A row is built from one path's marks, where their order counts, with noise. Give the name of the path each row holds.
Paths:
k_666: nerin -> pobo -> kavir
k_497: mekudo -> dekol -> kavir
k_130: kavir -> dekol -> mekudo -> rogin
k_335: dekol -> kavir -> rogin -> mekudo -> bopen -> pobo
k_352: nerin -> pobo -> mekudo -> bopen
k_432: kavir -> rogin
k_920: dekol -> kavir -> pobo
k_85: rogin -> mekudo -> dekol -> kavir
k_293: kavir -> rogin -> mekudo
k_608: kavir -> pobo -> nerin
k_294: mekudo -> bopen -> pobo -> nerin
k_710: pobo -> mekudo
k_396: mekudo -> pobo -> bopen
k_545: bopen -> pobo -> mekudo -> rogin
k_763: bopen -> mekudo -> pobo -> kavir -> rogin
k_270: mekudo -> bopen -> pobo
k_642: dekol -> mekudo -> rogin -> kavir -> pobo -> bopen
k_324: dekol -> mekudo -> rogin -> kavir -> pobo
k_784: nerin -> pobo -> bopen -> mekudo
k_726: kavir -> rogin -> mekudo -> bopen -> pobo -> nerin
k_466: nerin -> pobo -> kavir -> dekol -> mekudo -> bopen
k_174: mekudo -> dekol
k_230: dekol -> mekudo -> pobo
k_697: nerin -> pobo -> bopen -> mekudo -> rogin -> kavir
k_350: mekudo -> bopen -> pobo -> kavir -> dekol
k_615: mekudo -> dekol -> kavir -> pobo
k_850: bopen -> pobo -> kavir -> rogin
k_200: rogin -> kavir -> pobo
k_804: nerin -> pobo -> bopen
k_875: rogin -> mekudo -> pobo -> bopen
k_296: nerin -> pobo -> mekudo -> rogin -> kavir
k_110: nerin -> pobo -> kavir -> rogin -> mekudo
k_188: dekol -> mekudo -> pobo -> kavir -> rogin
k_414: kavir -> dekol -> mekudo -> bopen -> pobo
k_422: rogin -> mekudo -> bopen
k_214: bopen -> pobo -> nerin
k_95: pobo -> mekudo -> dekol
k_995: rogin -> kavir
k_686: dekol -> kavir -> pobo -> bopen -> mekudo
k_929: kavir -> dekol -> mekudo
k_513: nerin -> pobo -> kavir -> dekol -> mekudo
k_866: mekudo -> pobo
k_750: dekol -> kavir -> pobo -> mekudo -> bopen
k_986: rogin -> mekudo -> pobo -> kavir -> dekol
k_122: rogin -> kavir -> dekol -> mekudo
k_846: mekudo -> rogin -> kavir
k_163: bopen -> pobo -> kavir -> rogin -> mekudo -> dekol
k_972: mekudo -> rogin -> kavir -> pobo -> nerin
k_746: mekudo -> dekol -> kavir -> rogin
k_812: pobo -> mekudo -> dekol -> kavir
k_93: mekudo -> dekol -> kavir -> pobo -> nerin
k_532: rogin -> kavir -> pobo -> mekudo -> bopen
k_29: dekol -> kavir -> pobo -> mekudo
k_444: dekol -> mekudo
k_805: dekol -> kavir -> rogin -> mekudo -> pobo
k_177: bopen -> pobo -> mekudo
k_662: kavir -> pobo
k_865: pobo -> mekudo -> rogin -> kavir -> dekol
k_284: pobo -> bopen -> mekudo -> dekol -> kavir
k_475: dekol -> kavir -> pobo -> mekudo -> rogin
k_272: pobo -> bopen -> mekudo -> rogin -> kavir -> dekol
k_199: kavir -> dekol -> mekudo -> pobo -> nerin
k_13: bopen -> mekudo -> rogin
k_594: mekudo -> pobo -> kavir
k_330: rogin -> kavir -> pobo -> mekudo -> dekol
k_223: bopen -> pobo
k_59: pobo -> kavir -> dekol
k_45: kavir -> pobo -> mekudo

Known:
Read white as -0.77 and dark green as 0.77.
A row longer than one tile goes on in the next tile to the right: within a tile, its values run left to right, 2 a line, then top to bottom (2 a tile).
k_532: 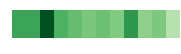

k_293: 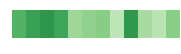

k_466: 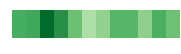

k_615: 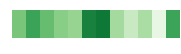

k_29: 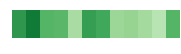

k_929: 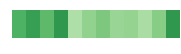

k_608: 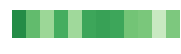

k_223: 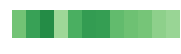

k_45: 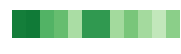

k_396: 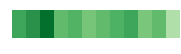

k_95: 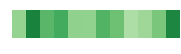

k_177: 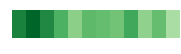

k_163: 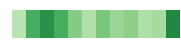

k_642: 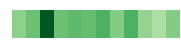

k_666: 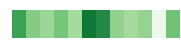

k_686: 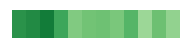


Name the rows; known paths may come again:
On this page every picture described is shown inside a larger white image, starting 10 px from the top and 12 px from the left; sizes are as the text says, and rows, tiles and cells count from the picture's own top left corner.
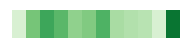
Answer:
k_865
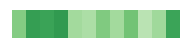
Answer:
k_122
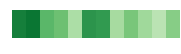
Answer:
k_45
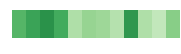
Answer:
k_293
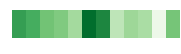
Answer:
k_594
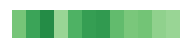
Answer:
k_223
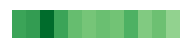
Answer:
k_750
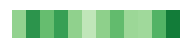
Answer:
k_174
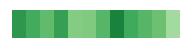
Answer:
k_214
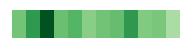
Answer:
k_875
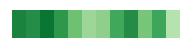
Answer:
k_352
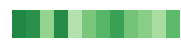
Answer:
k_199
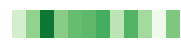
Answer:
k_850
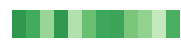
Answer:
k_93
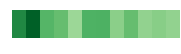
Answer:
k_710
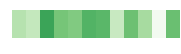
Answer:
k_995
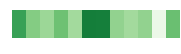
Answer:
k_666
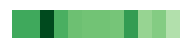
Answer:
k_532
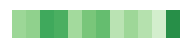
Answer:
k_85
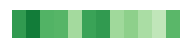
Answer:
k_29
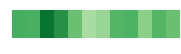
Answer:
k_466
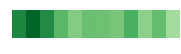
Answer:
k_177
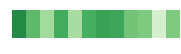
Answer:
k_608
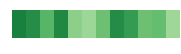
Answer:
k_294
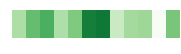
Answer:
k_200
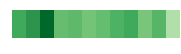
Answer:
k_396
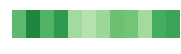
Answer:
k_444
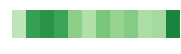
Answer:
k_163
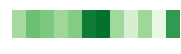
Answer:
k_920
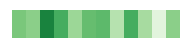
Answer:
k_697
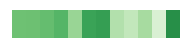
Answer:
k_812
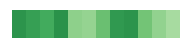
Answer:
k_726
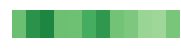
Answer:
k_414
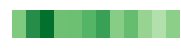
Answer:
k_335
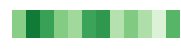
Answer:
k_805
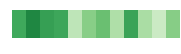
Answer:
k_110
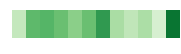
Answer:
k_986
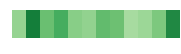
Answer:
k_95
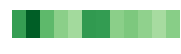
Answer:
k_866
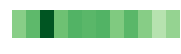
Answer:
k_642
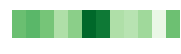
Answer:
k_662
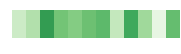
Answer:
k_432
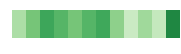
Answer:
k_350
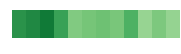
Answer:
k_686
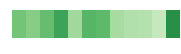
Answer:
k_497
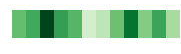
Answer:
k_422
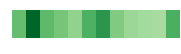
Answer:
k_230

